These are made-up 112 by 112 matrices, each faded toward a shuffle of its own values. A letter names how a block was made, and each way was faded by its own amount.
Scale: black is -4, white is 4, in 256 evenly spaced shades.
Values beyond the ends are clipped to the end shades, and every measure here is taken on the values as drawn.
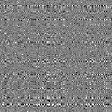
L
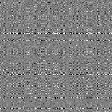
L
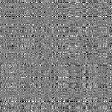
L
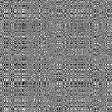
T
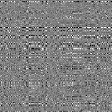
L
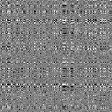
L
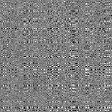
L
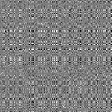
T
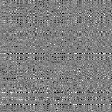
L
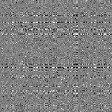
L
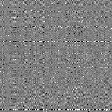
L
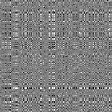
T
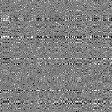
L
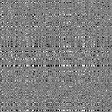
L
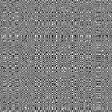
T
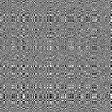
T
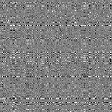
L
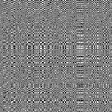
T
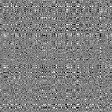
L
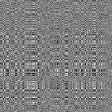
T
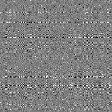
L
